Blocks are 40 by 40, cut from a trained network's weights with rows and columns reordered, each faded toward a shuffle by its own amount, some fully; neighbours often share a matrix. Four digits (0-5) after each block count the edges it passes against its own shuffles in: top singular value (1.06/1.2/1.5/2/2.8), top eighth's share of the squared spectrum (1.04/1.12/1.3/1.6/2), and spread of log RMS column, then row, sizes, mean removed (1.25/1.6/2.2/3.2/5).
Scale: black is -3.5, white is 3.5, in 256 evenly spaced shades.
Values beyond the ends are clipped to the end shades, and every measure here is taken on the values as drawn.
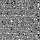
2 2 1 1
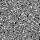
0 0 0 0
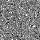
0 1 0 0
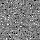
0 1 0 0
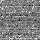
3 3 1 1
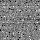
2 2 0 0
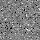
1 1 0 0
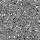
0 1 0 0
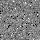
0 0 0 0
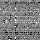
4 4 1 2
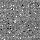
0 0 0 0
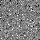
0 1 0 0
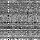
4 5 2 2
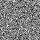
0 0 0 0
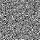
2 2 1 0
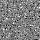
1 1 0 0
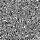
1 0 0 0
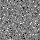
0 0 0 0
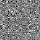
3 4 2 1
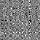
3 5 2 2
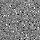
2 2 0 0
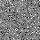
1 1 0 0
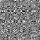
4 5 2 2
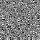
3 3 1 1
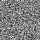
1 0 0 0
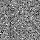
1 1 0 0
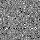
2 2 0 1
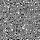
2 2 0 1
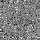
2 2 0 1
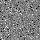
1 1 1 0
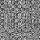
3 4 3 0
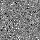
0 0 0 0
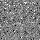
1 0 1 0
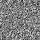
1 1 0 0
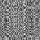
4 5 3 0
